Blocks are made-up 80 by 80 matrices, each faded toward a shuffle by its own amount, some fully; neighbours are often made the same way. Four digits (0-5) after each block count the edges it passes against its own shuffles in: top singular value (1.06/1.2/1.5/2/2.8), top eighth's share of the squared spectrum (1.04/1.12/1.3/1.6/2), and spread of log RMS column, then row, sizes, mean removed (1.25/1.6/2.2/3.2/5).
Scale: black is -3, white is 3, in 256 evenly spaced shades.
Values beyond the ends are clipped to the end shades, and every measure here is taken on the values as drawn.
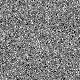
0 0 0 0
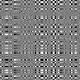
5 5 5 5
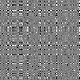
5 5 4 4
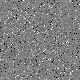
0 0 0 0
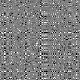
5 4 3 3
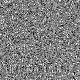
3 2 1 0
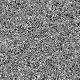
0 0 0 0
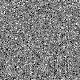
3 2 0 0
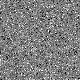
1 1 0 0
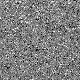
1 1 0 0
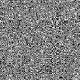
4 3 2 2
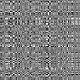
5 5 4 4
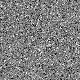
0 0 0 0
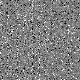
1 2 2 0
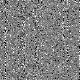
2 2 3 0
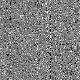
2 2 2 0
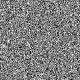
3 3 1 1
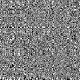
4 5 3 3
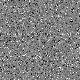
3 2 0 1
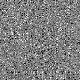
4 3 1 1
